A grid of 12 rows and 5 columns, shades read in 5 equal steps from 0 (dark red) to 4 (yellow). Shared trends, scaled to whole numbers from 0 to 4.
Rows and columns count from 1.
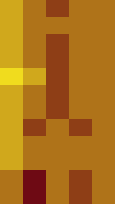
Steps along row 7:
down down up same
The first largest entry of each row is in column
1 1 1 1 1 1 1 1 1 1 1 1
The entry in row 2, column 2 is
2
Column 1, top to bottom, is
3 3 3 3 4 3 3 3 3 3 2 2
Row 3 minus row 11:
1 2 -1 1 0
